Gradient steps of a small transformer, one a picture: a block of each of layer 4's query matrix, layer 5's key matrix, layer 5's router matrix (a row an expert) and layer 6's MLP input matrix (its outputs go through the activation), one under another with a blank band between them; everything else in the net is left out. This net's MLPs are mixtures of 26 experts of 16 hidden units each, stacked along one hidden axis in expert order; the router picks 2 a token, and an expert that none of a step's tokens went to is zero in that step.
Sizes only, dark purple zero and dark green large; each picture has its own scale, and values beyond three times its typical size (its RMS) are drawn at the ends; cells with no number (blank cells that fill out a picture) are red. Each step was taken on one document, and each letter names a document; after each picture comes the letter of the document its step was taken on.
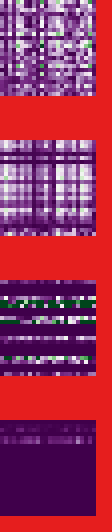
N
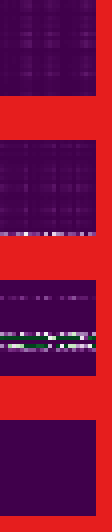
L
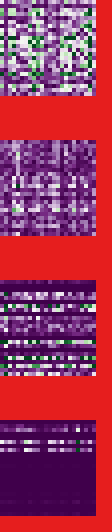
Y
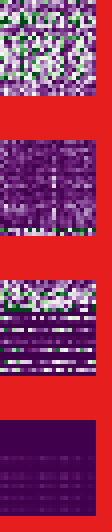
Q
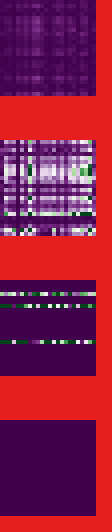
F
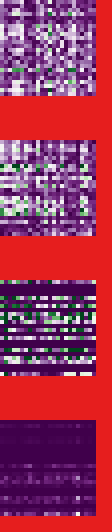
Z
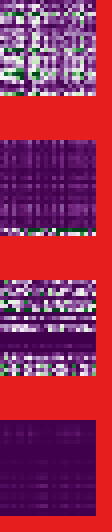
Q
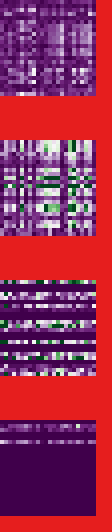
Y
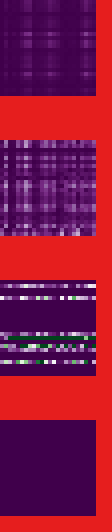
L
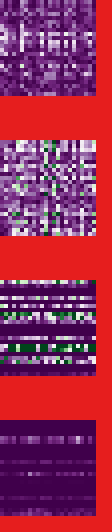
Z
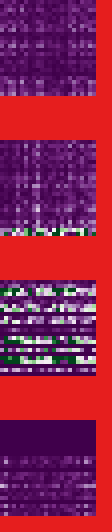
Q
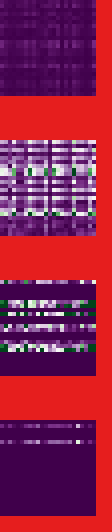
F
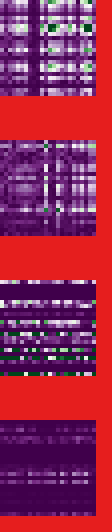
N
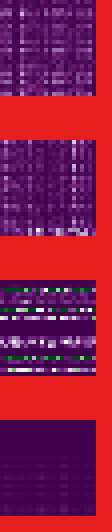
Q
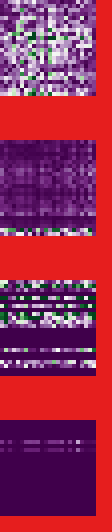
F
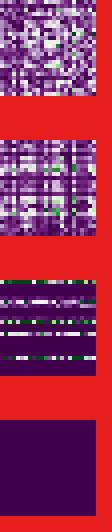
F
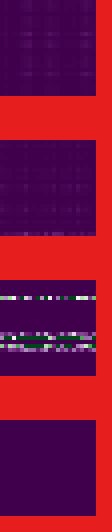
L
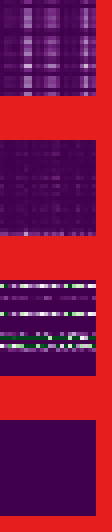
L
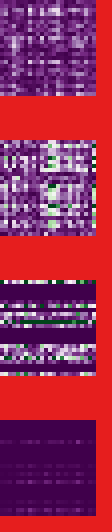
Z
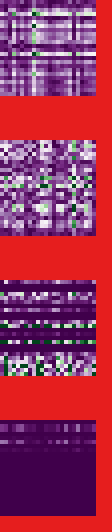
Y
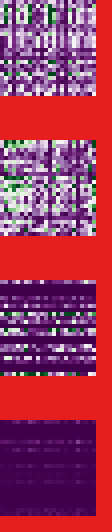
Z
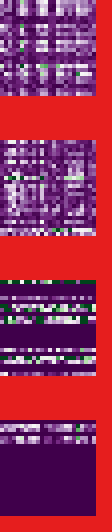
Z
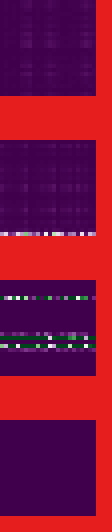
L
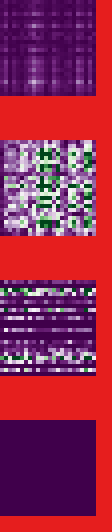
Q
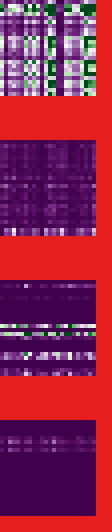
L
